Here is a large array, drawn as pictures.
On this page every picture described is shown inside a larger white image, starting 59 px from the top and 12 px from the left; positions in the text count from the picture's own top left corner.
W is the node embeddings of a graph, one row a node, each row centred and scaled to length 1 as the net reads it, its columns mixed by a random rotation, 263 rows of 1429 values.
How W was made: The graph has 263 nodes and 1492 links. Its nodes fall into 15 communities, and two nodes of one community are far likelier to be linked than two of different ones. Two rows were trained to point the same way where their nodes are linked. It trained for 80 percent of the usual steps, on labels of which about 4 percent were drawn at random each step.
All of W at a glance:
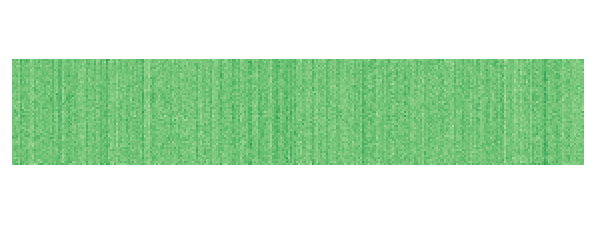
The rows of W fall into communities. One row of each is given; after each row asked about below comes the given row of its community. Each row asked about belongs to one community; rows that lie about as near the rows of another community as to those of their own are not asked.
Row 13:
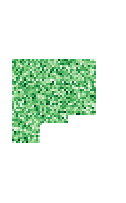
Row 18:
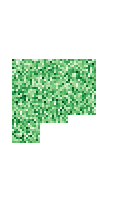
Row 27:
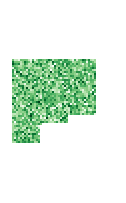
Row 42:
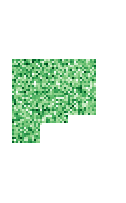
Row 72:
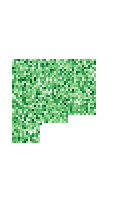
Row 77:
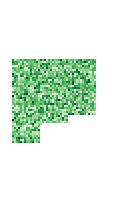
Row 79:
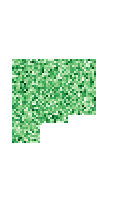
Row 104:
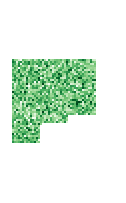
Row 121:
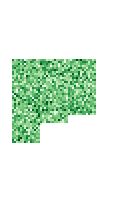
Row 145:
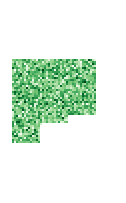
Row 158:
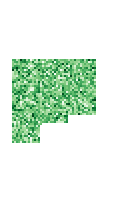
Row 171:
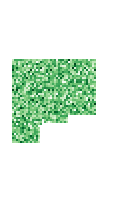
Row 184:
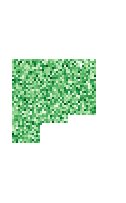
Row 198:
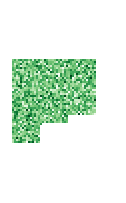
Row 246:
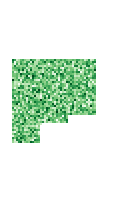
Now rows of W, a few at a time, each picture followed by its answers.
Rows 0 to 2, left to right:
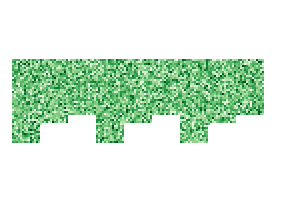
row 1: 184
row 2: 145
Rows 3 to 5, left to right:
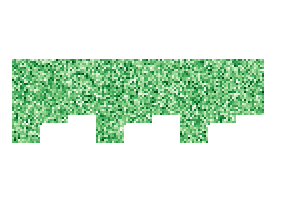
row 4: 121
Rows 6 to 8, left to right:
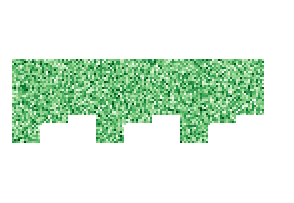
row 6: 79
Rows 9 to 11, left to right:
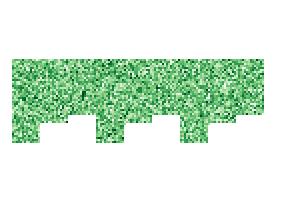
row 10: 42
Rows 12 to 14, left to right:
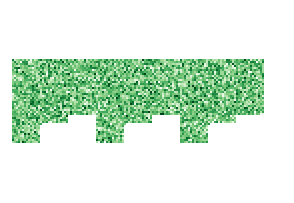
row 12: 27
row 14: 121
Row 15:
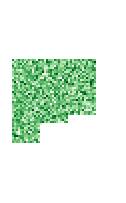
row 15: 184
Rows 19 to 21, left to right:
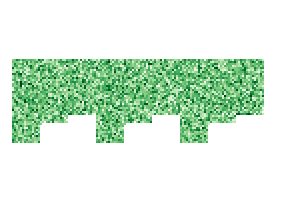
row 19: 145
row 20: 79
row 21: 145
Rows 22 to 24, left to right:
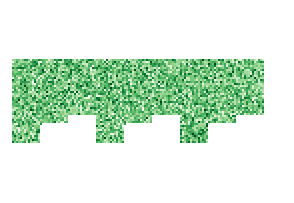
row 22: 79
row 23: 104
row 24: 121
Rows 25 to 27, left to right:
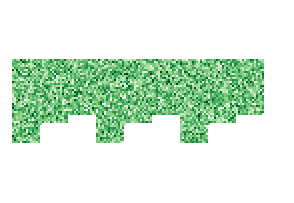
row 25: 158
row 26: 18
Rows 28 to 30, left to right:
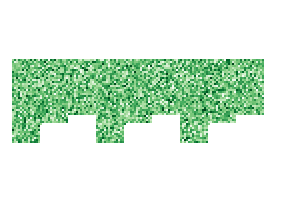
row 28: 13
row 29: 198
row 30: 121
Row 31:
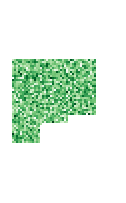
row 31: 184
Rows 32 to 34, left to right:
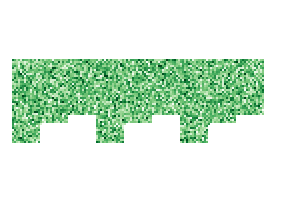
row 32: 171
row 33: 104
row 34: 13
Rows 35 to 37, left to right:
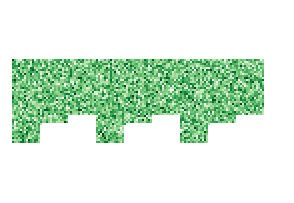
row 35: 42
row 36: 121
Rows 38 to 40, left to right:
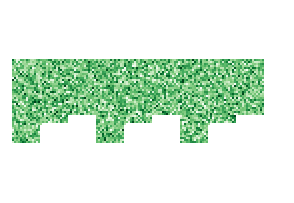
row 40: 42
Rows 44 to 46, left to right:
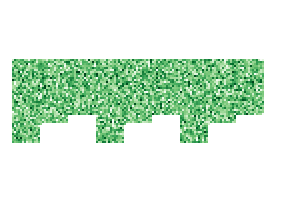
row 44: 145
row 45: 104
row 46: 27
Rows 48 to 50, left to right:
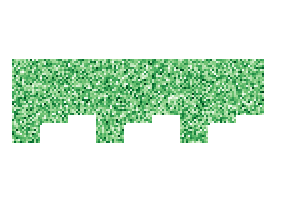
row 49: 79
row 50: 72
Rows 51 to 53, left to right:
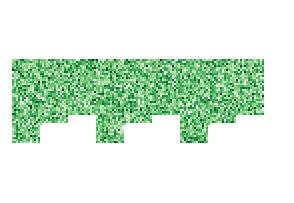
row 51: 158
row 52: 121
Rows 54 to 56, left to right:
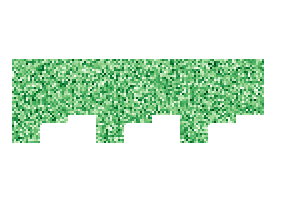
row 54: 18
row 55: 246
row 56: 121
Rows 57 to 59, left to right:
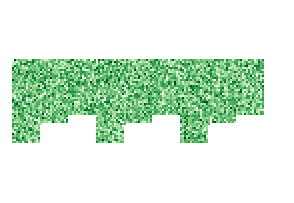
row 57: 72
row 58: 72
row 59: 18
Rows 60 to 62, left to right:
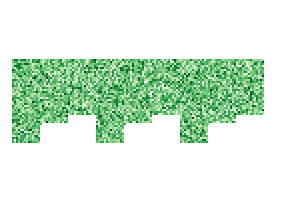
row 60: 42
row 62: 184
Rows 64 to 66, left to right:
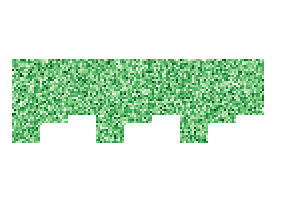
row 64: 158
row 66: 18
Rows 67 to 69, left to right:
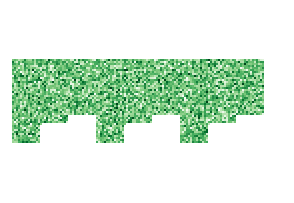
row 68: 246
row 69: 27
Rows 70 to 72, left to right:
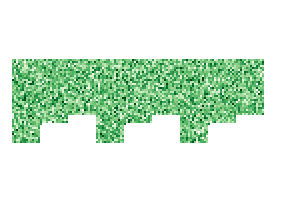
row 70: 198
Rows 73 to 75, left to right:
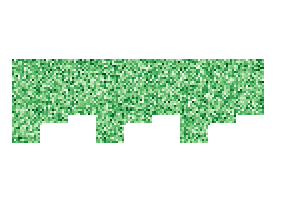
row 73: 77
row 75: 158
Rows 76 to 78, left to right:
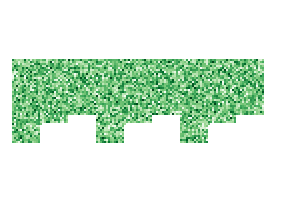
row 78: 13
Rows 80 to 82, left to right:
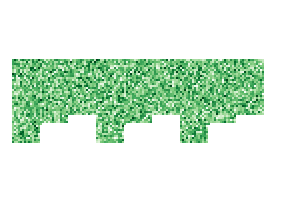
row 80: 42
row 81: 246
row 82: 104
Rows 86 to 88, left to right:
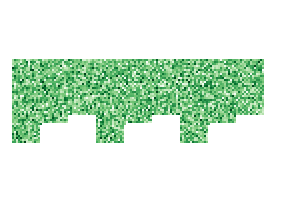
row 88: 171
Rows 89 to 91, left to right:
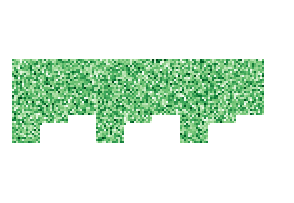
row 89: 77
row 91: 184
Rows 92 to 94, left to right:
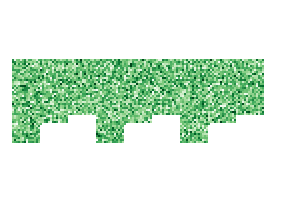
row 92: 79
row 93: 184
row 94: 72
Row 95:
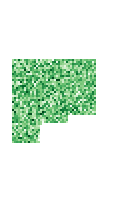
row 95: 171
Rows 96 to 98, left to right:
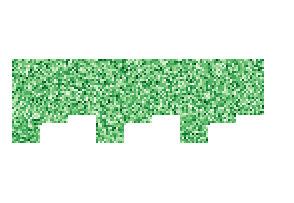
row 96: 104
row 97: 145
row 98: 158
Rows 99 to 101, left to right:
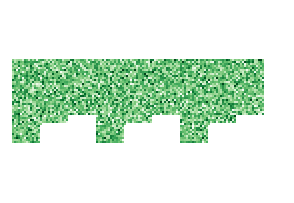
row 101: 77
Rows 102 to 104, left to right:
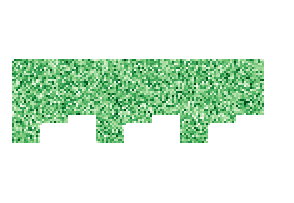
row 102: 145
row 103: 27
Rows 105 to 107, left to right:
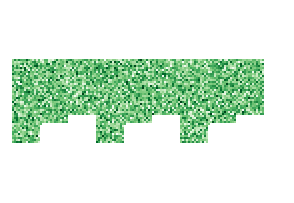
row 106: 104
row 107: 171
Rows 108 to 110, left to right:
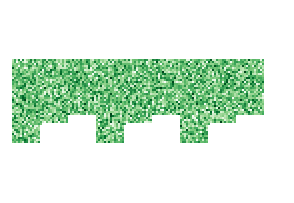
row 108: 72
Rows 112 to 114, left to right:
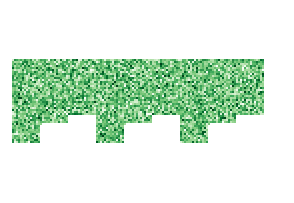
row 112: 145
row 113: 104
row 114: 27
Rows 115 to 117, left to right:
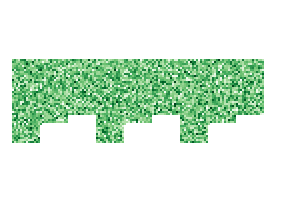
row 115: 158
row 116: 72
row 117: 27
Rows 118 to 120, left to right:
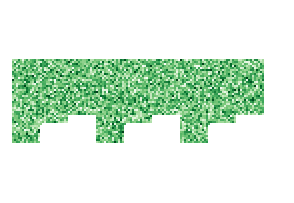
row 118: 79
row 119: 27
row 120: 246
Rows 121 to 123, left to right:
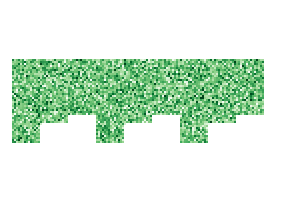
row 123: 246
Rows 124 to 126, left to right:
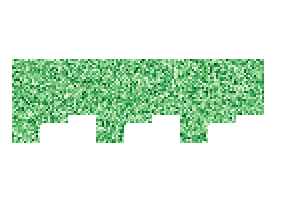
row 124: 145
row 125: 13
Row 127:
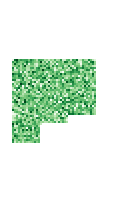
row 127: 145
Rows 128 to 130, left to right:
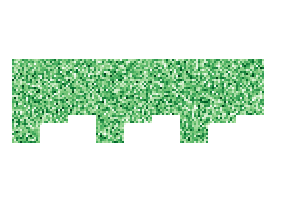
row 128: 18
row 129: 184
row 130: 104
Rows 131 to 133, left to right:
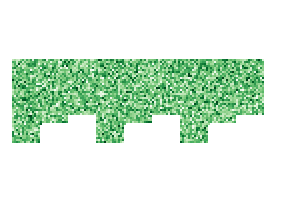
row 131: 198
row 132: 42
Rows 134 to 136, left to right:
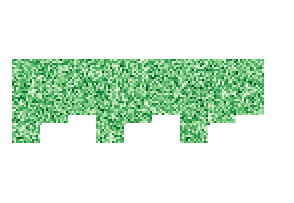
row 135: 158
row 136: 171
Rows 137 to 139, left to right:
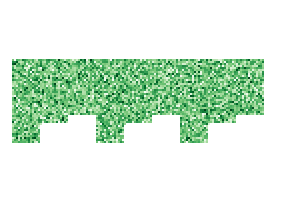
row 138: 13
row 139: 121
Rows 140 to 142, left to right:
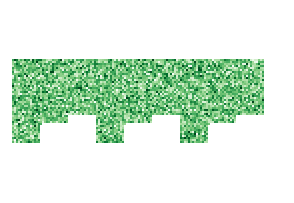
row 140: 42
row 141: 18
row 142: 42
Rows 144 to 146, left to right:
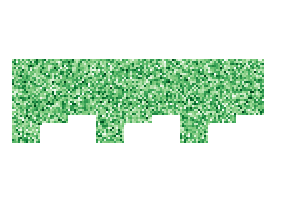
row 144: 72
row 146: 184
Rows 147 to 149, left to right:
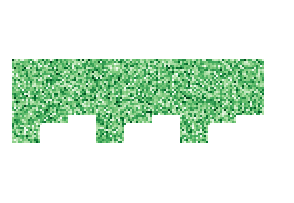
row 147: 246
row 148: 72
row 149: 145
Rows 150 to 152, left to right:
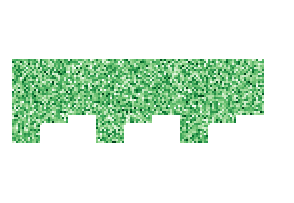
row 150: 13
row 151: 121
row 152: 13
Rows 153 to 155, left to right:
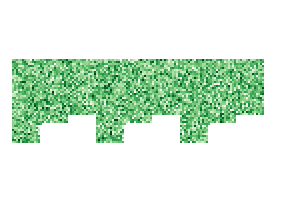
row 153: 27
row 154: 79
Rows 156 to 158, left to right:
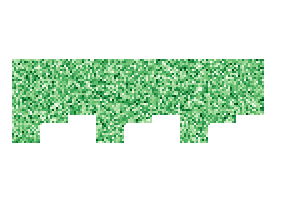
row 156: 184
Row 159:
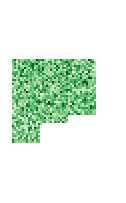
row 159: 145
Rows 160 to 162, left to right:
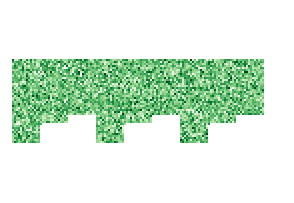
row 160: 121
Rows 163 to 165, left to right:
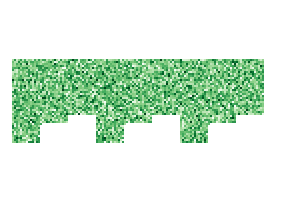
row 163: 198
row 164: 79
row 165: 198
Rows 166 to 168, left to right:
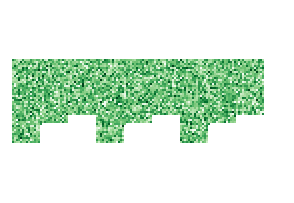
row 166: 246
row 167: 13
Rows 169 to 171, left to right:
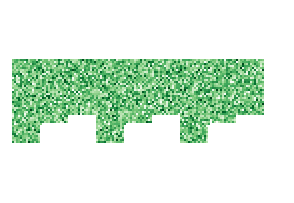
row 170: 198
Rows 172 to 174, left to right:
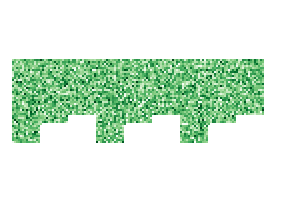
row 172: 27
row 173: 145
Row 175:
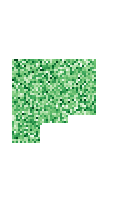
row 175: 42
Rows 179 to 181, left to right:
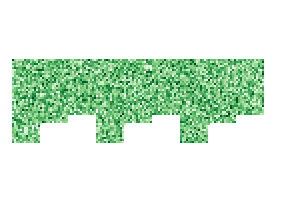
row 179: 246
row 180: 18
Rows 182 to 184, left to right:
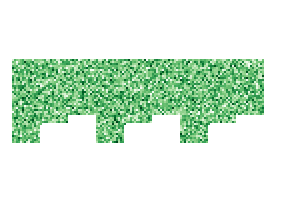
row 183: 198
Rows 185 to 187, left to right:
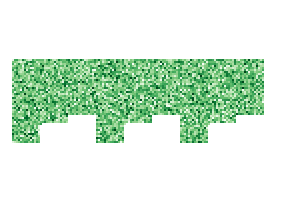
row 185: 27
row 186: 42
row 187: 104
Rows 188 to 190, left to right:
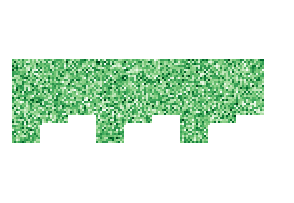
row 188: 104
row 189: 104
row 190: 42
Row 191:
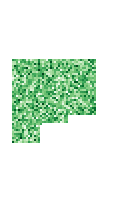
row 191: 158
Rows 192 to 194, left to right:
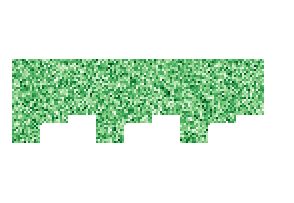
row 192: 79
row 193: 246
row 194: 13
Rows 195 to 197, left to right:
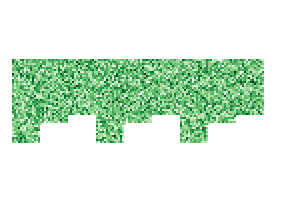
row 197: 145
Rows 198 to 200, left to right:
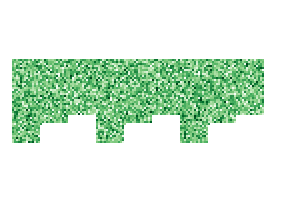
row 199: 18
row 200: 171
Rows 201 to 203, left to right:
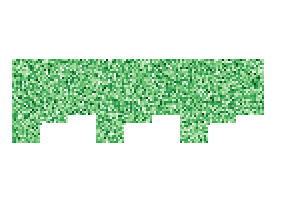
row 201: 77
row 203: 145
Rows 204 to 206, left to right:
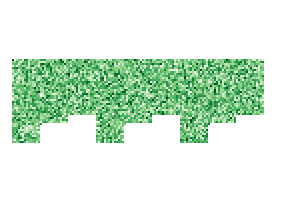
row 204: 121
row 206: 13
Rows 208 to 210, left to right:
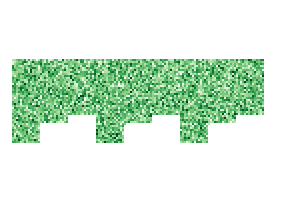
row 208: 79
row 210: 158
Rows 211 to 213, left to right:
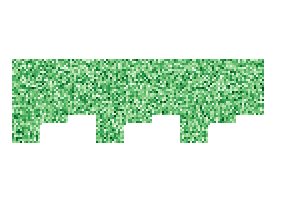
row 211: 18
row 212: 104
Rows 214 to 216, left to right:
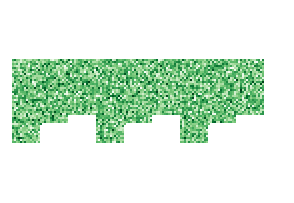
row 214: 171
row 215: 18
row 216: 18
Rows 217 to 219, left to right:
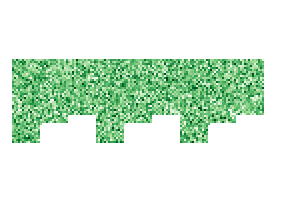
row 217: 104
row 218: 184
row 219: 79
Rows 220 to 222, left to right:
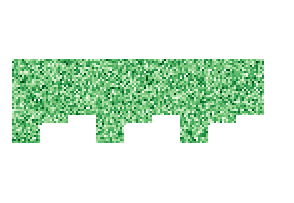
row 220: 13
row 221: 18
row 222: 72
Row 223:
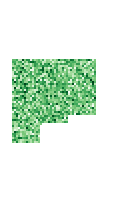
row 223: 18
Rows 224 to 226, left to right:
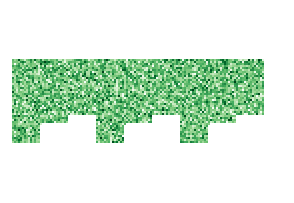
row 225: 158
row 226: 77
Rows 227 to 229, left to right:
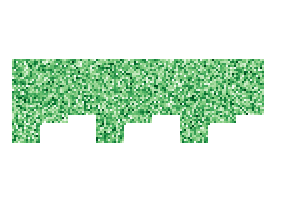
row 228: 42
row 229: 198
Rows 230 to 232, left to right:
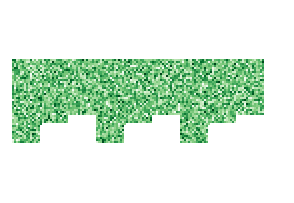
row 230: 246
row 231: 13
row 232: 184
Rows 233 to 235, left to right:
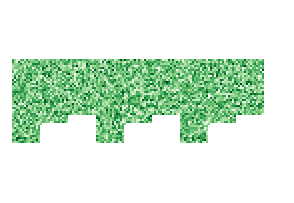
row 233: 18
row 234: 27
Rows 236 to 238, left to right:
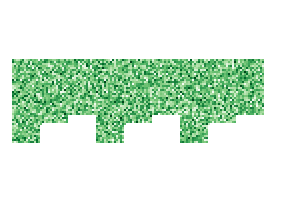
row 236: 13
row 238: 104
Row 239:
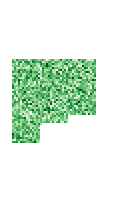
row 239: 184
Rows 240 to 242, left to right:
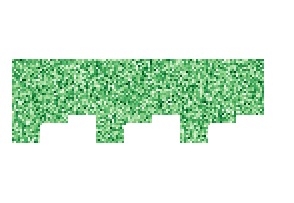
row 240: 13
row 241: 104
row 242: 158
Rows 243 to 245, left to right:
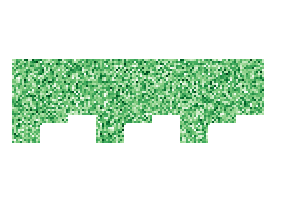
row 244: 13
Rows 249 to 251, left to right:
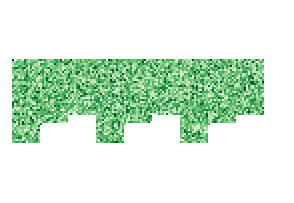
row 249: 79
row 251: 121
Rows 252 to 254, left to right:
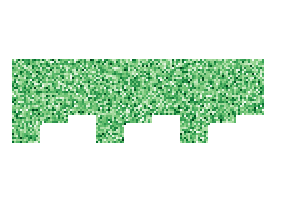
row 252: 77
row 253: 158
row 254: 72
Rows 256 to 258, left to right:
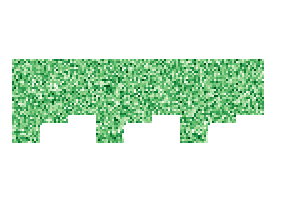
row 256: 18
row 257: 79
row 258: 171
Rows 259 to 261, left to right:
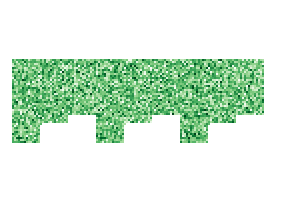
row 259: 18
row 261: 121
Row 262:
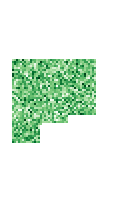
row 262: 104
